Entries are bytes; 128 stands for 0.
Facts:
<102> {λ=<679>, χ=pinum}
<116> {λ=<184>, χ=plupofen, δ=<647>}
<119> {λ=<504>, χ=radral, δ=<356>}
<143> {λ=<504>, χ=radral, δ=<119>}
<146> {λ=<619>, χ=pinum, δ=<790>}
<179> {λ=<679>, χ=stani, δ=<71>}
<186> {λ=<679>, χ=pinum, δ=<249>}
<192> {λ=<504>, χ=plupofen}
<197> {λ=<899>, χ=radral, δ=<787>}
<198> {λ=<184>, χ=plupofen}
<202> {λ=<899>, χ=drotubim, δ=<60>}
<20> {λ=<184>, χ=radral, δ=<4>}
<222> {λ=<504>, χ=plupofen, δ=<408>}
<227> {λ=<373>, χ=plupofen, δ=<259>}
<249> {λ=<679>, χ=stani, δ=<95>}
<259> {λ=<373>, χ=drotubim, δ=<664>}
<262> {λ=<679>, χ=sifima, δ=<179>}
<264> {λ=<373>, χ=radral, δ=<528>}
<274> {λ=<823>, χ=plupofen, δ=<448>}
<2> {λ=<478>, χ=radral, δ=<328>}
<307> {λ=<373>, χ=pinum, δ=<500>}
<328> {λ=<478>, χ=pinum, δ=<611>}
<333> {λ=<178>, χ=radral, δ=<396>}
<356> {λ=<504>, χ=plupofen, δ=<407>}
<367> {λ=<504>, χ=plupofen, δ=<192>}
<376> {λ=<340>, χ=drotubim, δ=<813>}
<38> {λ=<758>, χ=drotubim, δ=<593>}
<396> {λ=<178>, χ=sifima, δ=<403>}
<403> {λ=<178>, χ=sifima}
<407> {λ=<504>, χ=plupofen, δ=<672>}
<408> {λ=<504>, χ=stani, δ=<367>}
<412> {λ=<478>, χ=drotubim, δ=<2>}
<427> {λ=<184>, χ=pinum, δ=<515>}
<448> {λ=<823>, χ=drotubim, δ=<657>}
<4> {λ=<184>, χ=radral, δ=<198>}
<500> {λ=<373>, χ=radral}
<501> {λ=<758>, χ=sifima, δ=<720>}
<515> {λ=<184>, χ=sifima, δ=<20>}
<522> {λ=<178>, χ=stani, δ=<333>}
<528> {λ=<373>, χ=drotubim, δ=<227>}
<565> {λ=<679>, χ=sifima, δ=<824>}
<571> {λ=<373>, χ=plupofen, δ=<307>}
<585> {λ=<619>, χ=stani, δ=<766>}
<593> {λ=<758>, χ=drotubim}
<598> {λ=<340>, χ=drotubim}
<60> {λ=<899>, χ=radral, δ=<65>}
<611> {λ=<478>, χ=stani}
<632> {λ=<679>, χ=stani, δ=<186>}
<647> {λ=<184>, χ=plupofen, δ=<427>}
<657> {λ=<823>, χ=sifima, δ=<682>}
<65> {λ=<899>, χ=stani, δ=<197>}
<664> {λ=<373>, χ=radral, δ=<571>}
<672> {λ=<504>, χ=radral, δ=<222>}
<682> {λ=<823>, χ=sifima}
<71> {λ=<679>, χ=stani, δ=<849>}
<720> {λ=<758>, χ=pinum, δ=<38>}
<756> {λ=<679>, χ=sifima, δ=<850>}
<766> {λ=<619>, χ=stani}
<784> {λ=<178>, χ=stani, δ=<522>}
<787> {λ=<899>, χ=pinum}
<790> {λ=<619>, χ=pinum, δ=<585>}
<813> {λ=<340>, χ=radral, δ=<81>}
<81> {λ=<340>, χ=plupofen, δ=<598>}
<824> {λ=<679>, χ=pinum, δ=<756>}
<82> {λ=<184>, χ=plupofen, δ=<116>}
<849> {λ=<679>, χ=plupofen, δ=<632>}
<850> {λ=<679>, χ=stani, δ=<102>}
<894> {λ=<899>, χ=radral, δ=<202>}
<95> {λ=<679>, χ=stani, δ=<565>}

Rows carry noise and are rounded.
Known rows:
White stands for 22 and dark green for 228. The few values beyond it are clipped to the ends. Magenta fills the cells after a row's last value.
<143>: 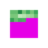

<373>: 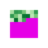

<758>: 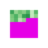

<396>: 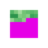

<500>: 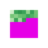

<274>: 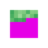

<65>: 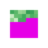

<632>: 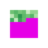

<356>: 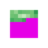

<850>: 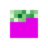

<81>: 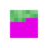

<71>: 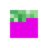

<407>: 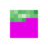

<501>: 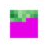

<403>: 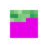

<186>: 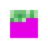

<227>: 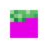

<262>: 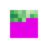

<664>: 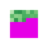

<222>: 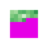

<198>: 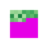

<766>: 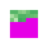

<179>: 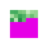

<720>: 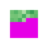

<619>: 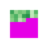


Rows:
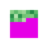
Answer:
<427>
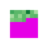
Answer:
<60>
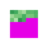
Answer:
<784>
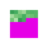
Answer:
<522>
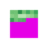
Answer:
<119>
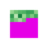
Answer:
<4>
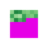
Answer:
<264>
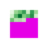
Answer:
<102>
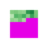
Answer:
<787>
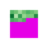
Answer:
<647>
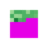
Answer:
<259>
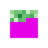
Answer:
<95>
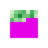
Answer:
<824>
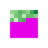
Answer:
<408>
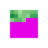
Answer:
<657>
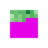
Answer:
<197>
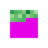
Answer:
<894>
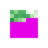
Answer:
<679>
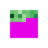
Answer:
<515>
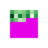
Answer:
<184>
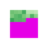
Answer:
<849>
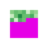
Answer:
<249>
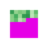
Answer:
<178>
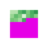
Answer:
<192>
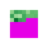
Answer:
<528>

